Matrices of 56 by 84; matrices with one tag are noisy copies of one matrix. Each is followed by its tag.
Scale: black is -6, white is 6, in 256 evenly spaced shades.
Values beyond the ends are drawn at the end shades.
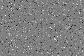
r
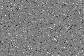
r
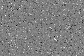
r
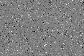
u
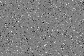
u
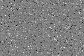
r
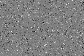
u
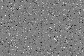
r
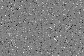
r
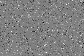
u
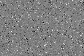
u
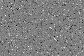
r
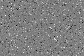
r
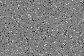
u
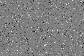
u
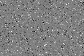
u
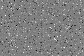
r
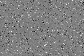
u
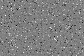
r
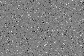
u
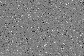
u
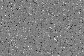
r
